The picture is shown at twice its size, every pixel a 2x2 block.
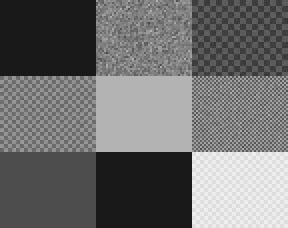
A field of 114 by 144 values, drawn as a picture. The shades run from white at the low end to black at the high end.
It is made of 3 by 3 panels. Panel 1,1: very high, flat. Panel 1,2: middling, fine-grained. Panel 1,3: high, checkered. Panel 2,1: middling, checkered. Panel 2,2: low, flat. Panel 2,3: middling, checkered, strong in contrast. Panel 3,1: high, flat. Panel 3,2: very high, flat. Panel 3,3: very low, checkered, faint in contrast.
